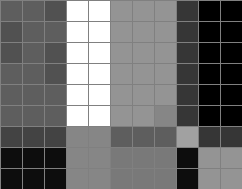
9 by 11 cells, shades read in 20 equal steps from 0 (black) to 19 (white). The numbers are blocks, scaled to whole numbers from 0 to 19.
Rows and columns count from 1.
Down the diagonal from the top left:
7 7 6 19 19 11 7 9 1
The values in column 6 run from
7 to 11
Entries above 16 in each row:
2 2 2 2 2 2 0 0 0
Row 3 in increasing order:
0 0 4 6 6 7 11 11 11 19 19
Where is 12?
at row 7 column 9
